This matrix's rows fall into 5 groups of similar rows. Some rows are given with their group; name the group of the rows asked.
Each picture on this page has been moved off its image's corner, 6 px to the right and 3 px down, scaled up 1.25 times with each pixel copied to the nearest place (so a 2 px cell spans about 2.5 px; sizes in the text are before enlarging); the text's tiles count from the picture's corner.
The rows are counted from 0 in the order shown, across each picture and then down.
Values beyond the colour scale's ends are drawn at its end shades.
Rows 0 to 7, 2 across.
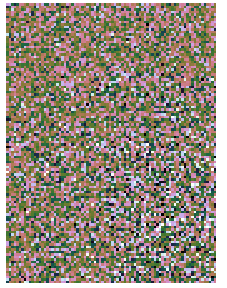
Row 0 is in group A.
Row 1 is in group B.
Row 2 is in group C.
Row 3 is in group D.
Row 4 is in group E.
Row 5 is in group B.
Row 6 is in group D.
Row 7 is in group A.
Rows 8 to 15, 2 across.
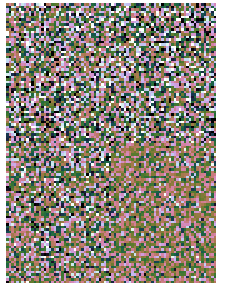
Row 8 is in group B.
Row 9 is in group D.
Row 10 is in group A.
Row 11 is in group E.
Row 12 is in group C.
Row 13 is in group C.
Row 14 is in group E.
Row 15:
D
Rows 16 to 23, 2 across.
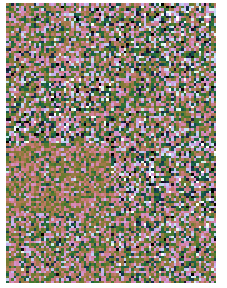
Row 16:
C
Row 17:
A
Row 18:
C
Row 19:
C
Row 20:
E
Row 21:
E
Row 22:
B
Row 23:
A
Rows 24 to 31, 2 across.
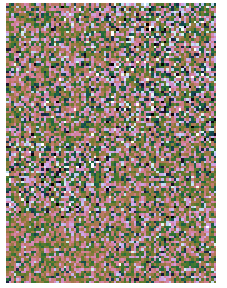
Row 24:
C
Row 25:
B
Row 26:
E
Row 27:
E
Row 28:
B
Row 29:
D
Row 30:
C
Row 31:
A
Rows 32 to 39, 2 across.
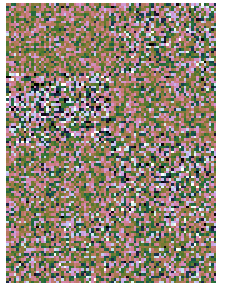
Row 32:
A
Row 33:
E
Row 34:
E
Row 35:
C
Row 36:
B
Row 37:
D
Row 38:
C
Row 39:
C
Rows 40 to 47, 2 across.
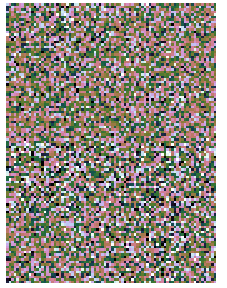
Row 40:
A
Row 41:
B
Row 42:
D
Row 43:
B
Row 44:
B
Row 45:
A
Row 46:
C
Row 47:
B
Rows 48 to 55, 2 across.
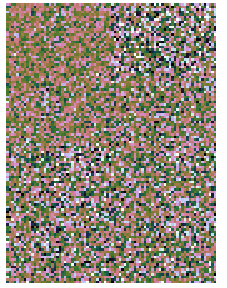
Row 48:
A
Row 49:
A
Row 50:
E
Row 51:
D
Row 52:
C
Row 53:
C
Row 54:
E
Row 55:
C
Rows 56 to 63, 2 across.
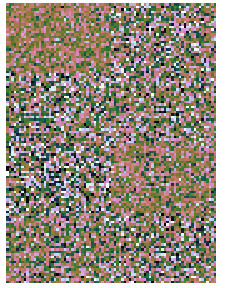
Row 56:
C
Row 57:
B
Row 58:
A
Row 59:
D
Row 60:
B
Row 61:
E
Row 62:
D
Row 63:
D
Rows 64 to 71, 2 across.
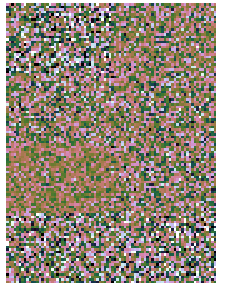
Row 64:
C
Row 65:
D
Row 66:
A
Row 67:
E
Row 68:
E
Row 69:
E
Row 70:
B
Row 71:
C
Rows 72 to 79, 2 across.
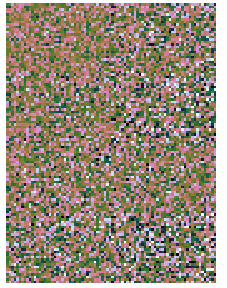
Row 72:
E
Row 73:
E
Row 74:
D
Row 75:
C
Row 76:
C
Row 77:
B
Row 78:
A
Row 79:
E
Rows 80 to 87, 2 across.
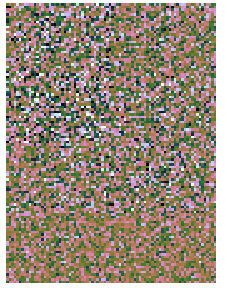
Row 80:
E
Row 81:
A
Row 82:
D
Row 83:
A
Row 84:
C
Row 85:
B
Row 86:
B
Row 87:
A
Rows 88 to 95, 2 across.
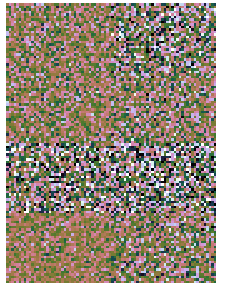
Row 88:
B
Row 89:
A
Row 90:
B
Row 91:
B
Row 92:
D
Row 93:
E
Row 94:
E
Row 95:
C
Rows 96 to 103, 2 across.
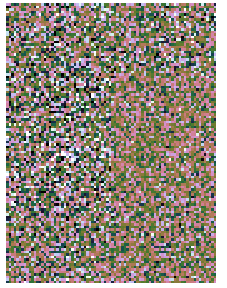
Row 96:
A
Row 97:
C
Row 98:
D
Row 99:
E
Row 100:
A
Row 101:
C
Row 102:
D
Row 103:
D
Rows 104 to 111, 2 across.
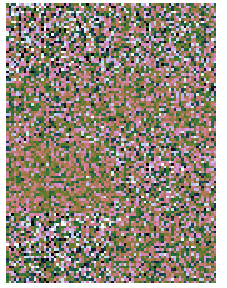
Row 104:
B
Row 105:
B
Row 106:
D
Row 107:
C
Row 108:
D
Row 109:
B
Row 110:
A
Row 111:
D
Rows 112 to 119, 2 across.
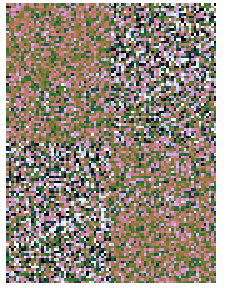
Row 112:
E
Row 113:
C
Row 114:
E
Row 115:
A
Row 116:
D
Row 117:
C
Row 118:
A
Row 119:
C
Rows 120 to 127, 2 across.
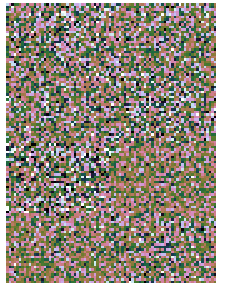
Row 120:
A
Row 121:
A
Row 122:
E
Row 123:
B
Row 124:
D
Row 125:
D
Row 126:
A
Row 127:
D
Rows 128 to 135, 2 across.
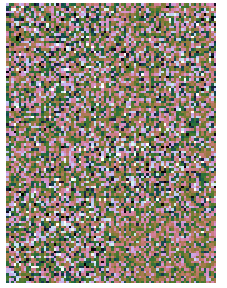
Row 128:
D
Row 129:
C
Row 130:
A
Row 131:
C
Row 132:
C
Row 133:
B
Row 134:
A
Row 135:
B
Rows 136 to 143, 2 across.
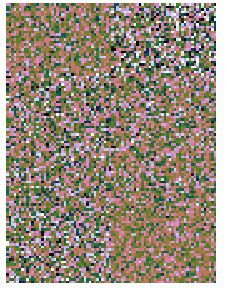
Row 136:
D
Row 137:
C
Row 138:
E
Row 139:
E
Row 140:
A
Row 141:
E
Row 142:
B
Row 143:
C
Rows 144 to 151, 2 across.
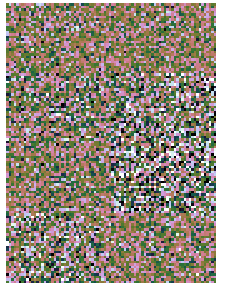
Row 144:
B
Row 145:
A
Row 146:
D
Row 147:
C
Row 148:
D
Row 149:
A
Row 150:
B
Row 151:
E
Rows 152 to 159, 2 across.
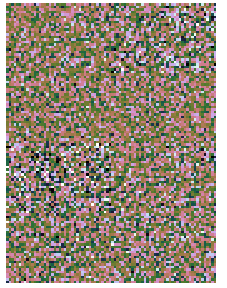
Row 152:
C
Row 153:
C
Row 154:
D
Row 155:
B
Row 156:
E
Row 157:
C
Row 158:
D
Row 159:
B
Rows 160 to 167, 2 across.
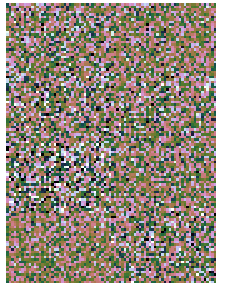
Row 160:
B
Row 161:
B
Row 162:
E
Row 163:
A
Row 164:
A
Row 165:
D
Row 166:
A
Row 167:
E
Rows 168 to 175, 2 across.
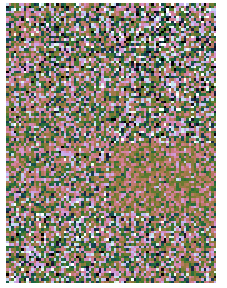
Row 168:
D
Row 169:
A
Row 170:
A
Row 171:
C
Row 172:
C
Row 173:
C
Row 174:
B
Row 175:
B
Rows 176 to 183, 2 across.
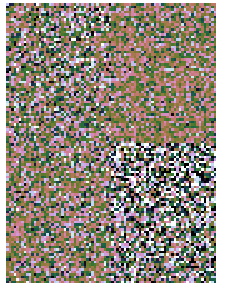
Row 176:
C
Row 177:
D
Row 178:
A
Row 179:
E
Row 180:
C
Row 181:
B
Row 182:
C
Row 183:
E
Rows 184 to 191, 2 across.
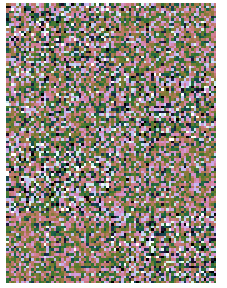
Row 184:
E
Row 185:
B
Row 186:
B
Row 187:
D
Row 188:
B
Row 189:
B
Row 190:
E
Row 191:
E
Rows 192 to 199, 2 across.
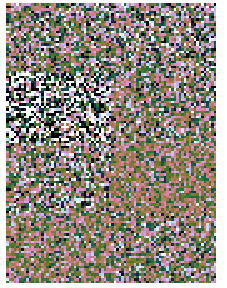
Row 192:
E
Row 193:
E
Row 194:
B
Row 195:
C
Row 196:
C
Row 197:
E
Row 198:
B
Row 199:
A
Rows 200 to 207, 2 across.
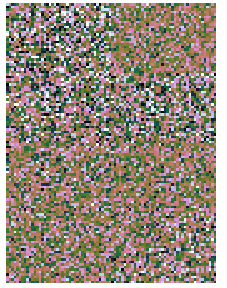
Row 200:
A
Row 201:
B
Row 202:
E
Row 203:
E
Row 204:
E
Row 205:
D
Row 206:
B
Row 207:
C
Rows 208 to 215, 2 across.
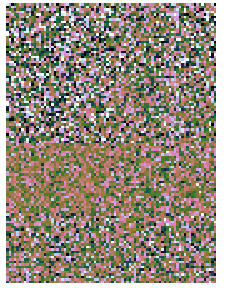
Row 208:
A
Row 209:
C
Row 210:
B
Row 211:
C
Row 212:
B
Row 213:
A
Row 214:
D
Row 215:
E
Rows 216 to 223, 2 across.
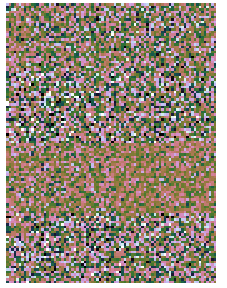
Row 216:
D
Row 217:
B
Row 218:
B
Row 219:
D
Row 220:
B
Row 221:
C
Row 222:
E
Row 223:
A
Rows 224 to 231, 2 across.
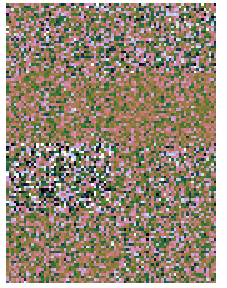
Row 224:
E
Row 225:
C
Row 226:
E
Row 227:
D
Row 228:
A
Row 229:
C
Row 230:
D
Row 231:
B
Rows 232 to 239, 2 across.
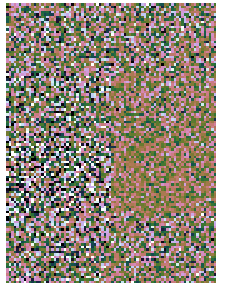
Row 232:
E
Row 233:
B
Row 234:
D
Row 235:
A
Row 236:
B
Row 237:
E
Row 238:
D
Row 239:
E
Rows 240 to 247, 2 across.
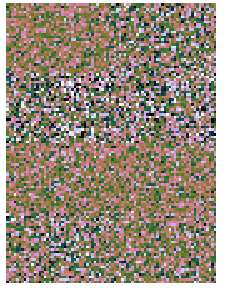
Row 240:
C
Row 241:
D
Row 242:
C
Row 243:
E
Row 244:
A
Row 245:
E
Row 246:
D
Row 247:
C
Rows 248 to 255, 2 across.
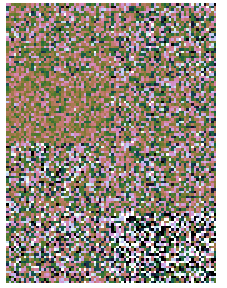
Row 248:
A
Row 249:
E
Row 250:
E
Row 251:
E
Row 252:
B
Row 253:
E
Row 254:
A
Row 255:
E
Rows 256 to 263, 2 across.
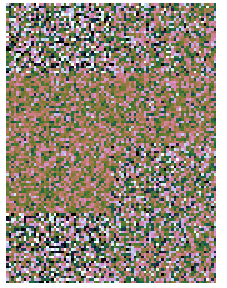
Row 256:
C
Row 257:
B
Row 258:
D
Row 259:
E
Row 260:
A
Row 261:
A
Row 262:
D
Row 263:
B
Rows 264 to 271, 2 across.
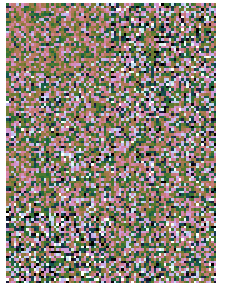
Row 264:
E
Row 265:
D
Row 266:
B
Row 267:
E
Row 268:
C
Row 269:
E
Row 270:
D
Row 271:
C
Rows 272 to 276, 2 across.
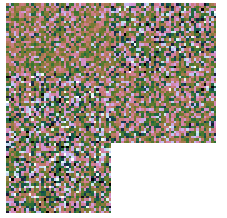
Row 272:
A
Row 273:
D
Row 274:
B
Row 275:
C
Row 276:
A
